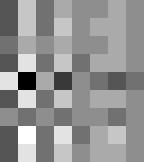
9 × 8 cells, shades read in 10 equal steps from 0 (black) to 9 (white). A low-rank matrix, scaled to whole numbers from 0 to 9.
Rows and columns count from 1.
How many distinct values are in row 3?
3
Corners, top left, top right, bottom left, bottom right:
3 5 3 5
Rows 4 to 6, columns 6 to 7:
6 6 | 4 3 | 6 6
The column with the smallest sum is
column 1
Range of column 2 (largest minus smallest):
9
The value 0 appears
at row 5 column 2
